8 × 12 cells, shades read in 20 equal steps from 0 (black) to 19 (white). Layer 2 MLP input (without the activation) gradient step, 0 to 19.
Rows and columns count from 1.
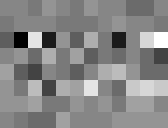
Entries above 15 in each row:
0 0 3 0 0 2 0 0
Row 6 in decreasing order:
17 16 15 15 14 13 12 11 10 9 8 5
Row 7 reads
11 11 12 9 9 11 10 11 9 12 12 10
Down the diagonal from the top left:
10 10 17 13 9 12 10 10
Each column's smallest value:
7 0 5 2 9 7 7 9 2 8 8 5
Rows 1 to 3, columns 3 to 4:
9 11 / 10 10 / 17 2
